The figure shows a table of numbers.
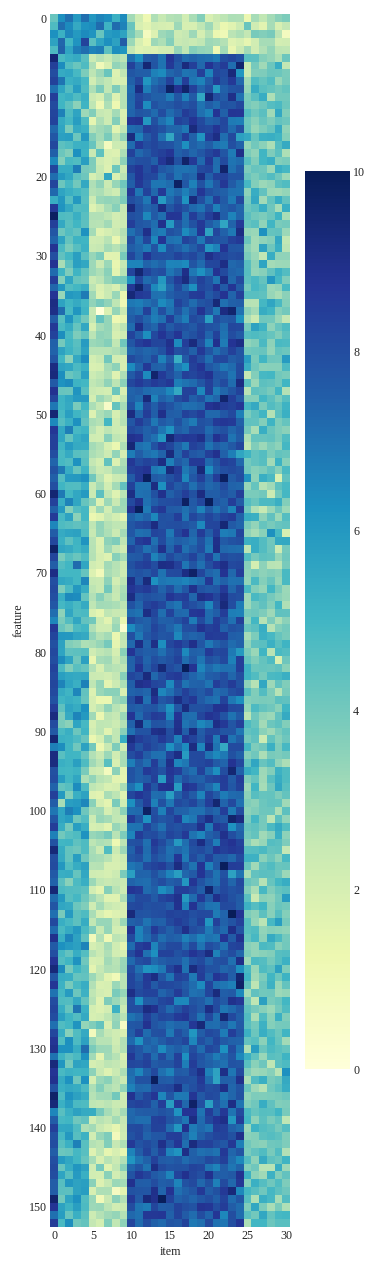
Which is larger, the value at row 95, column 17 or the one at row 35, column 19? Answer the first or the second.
the second
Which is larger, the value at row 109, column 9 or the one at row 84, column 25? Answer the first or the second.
the second
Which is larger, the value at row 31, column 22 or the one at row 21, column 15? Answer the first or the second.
the first
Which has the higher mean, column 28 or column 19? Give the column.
19
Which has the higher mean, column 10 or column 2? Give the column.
10
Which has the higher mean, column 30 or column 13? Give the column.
13
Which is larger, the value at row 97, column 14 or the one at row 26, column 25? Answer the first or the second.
the first
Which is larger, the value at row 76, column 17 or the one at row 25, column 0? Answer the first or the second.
the second
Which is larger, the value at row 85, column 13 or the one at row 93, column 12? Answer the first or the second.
the first
